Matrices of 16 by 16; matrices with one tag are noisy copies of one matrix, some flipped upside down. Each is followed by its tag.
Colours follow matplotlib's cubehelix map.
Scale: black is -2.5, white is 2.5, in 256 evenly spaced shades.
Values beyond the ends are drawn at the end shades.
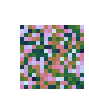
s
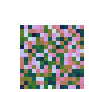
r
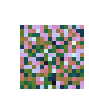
r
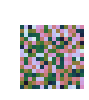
r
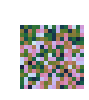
r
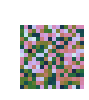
r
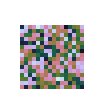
s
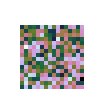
r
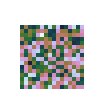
r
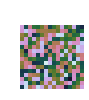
s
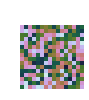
s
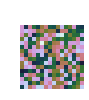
s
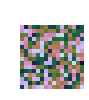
s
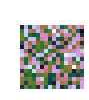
r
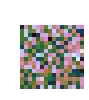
r
